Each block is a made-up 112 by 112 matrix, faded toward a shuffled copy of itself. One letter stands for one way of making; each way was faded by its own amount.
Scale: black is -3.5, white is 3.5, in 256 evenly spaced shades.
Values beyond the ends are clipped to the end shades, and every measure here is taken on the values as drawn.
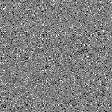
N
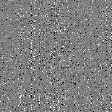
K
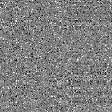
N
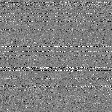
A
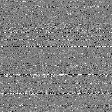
A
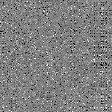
K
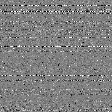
A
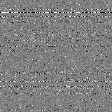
A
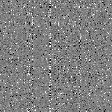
K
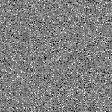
N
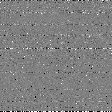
A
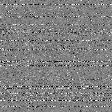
A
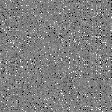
K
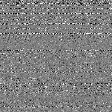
A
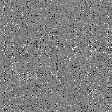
K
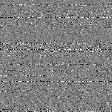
A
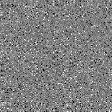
N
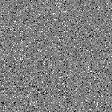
N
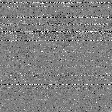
A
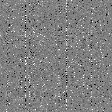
K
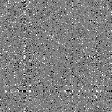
K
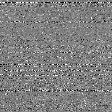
A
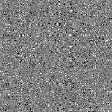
N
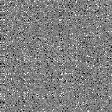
N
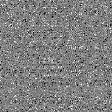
N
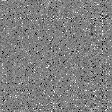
K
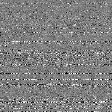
A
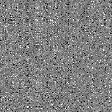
N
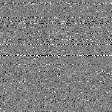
A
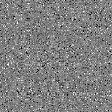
N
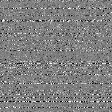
A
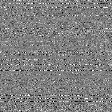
A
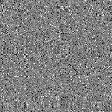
N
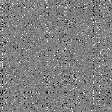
K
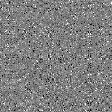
N
